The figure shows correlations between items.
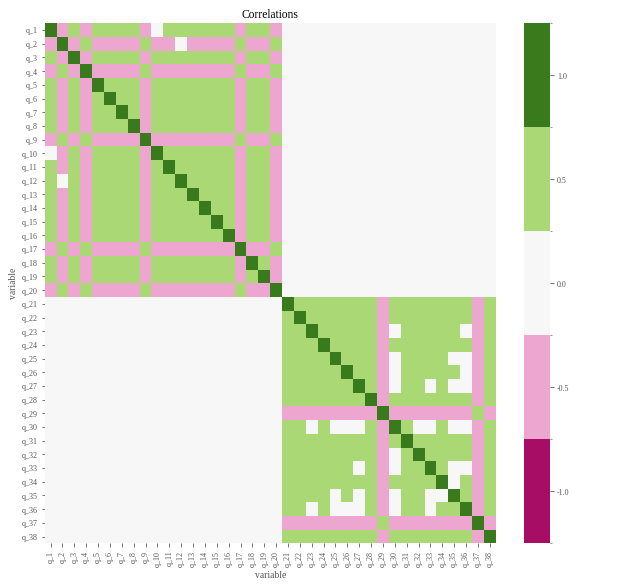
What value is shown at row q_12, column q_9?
-0.5
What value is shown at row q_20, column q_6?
-0.5
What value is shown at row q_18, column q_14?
0.5
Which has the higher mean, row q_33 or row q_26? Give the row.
q_26
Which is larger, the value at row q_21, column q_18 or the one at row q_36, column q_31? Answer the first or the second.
the second
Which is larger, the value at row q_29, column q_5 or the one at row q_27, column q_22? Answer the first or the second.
the second
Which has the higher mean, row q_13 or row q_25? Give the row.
q_25
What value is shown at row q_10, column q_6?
0.5
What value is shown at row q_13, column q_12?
0.5
